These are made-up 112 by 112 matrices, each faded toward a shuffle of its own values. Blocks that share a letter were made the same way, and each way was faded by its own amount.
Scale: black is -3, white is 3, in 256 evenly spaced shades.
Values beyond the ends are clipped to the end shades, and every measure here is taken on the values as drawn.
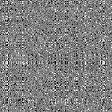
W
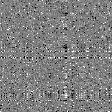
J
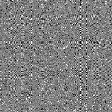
W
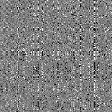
W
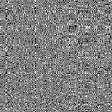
W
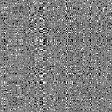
W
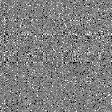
J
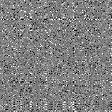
J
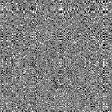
W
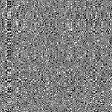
W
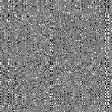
W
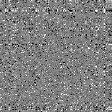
J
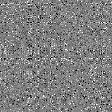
J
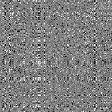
W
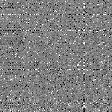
J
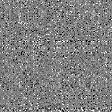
J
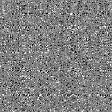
J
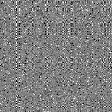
W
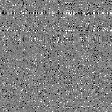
J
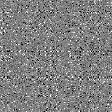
J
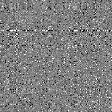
J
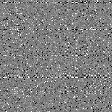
J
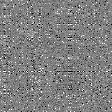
J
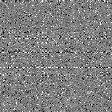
J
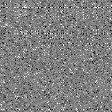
J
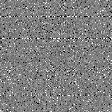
J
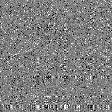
J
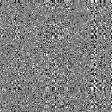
W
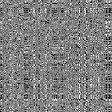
W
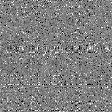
J
